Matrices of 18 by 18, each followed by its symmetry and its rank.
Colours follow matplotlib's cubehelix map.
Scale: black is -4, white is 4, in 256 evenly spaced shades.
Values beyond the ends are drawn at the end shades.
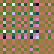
symmetric, rank one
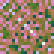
symmetric, full rank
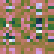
neither, rank three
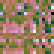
neither, rank three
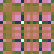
symmetric, rank one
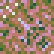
symmetric, full rank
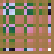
symmetric, rank one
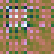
symmetric, rank two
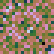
symmetric, full rank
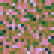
neither, full rank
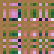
symmetric, rank one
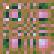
symmetric, rank two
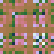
symmetric, rank two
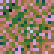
symmetric, full rank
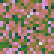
neither, full rank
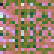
neither, rank three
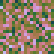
neither, full rank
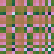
symmetric, rank one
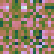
neither, rank three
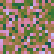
neither, full rank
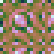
symmetric, rank two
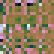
neither, rank three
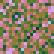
symmetric, full rank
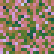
neither, full rank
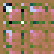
symmetric, rank two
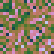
symmetric, full rank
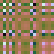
symmetric, rank one
